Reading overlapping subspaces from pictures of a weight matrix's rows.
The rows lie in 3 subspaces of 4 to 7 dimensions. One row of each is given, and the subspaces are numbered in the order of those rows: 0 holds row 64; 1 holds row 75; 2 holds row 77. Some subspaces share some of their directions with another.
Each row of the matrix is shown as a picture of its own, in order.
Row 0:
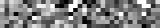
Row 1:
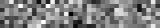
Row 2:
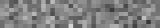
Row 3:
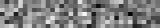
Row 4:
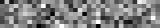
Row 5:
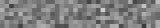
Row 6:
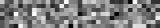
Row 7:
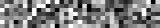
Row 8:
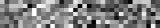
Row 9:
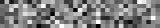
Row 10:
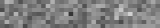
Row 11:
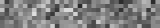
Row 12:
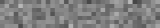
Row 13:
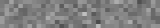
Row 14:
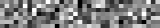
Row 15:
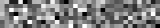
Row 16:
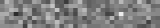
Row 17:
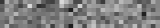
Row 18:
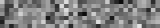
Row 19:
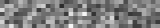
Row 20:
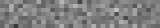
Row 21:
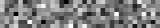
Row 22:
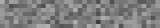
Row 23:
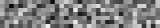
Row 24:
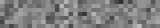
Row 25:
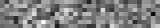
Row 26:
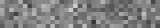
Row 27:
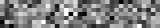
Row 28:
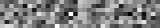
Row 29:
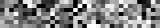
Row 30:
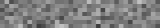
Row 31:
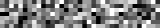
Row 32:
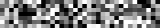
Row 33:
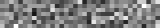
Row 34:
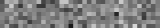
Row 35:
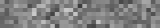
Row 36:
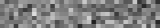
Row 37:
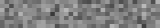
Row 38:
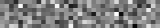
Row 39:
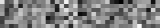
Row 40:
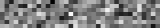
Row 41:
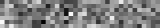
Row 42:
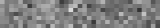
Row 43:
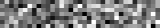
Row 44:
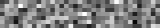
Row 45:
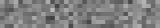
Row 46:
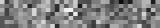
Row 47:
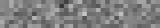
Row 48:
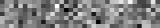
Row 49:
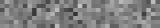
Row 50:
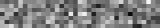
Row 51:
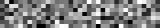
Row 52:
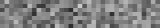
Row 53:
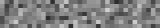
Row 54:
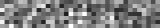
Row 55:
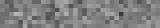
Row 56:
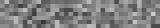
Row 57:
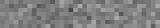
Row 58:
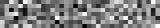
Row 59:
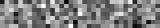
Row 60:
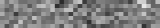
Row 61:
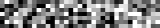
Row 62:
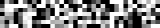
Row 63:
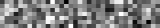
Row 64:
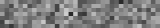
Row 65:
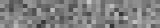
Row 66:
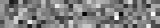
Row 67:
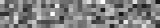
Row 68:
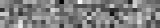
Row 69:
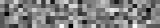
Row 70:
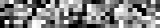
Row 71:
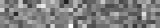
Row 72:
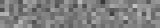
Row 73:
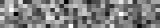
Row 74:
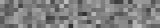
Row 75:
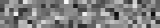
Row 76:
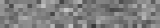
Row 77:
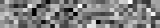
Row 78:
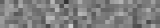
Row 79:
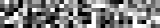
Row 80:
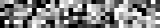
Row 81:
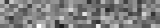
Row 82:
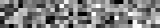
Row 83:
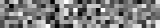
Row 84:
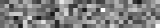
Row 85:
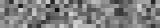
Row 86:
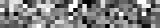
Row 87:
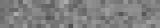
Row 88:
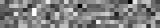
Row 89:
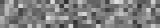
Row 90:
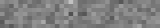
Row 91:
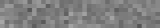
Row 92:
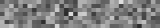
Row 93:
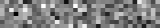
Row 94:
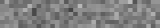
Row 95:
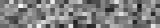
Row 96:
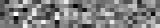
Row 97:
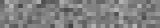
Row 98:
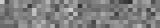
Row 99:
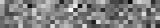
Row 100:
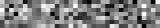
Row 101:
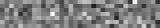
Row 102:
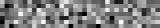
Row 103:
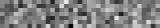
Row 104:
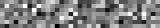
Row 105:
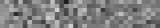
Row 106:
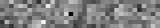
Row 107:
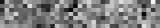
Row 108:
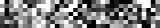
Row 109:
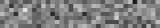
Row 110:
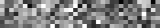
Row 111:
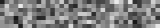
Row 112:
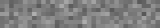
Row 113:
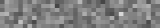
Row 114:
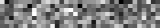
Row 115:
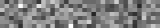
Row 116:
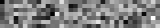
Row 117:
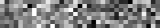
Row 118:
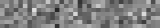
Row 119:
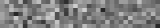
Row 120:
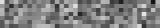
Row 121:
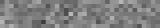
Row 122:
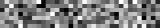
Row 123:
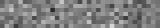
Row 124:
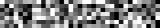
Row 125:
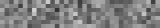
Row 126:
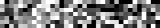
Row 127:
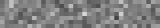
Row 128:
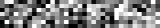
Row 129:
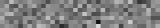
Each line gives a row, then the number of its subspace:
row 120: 2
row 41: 0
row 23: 2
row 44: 2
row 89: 0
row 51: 2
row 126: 1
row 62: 2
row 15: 1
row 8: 2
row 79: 0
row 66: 1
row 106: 0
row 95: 0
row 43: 2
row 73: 1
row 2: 1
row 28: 0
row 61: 0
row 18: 0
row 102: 0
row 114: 1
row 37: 2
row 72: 1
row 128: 0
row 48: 1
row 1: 0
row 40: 0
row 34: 1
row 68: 1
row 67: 1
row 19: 0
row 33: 1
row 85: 0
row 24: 0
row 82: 0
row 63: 1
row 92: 0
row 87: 2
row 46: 2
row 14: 0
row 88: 2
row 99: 2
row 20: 1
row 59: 2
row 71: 1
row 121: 0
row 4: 2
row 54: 0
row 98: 2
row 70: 0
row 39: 2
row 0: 1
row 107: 2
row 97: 1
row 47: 1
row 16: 1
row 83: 2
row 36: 1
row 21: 1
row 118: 0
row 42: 2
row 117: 2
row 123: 1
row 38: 1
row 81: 2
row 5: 2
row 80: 0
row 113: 1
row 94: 2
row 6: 1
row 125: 0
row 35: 2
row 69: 1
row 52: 0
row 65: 1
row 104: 0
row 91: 0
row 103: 2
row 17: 1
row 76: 1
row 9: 2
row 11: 0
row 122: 1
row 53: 0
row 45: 1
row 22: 2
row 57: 2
